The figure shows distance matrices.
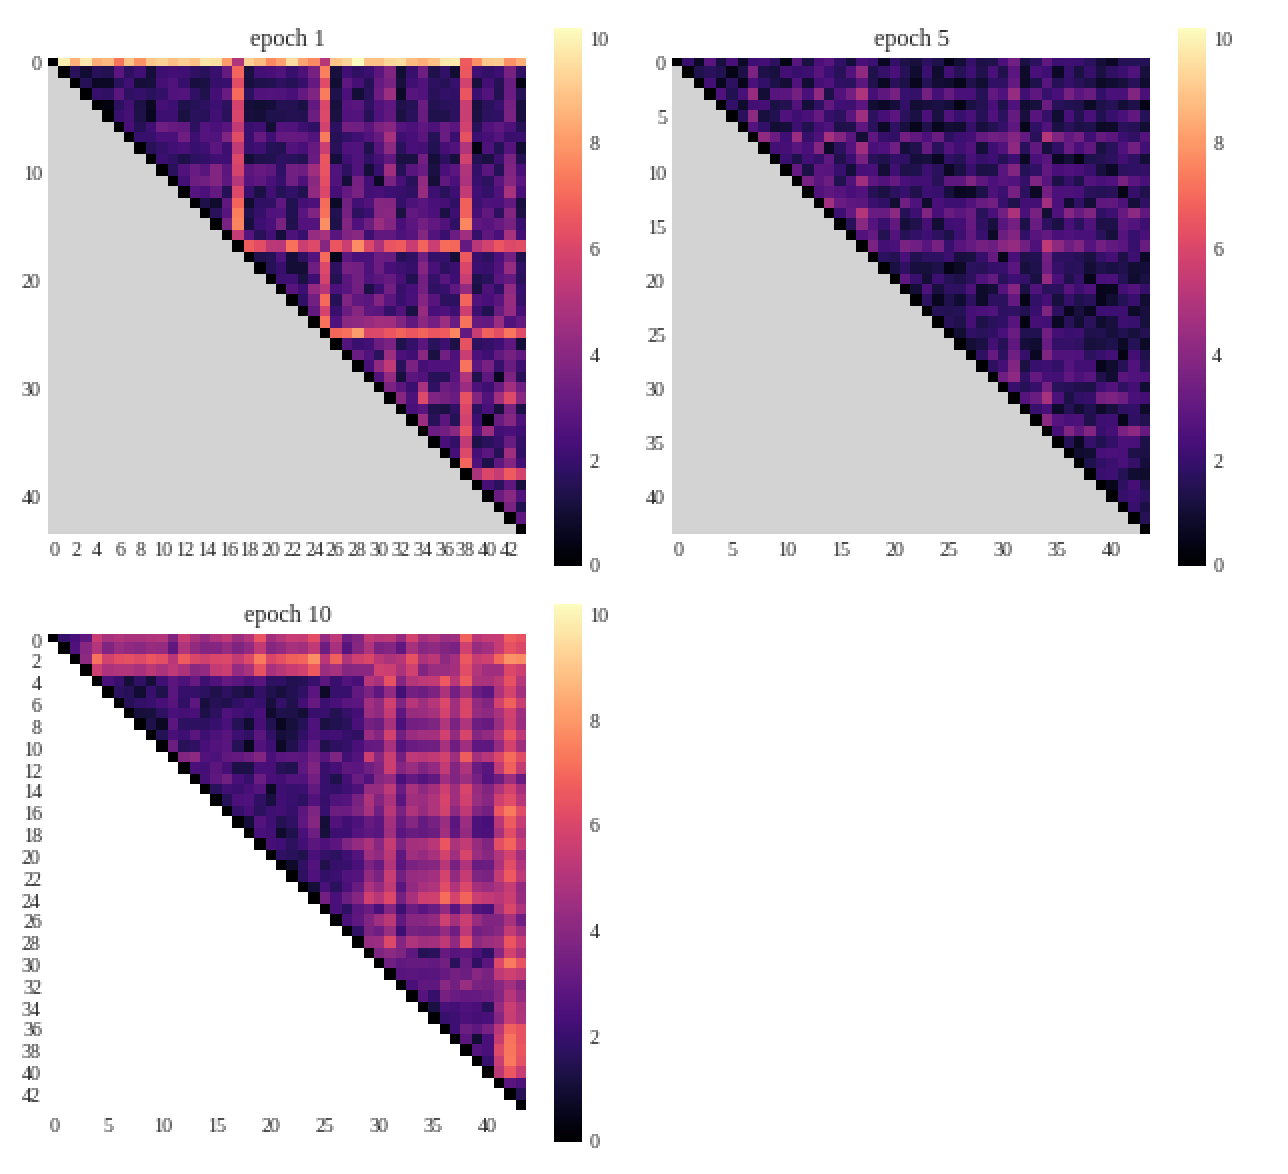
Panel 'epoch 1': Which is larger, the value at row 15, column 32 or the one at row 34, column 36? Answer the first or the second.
the second
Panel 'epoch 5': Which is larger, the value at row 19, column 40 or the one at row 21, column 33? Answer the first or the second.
the second
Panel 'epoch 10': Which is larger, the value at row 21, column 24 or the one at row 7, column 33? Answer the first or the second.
the second
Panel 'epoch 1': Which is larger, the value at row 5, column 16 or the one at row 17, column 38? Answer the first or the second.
the second
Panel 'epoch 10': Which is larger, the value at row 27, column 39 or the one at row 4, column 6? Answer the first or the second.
the first
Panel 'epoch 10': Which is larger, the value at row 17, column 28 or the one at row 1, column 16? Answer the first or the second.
the second
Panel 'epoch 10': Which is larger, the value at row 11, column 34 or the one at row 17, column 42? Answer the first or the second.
the second
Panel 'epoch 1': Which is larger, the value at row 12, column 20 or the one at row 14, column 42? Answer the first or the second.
the second
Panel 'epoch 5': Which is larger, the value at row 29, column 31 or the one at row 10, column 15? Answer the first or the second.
the first
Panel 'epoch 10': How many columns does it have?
44
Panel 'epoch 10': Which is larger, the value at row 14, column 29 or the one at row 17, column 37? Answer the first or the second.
the first
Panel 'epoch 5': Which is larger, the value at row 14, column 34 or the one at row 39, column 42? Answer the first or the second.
the second
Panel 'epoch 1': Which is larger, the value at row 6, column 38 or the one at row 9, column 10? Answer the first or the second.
the first
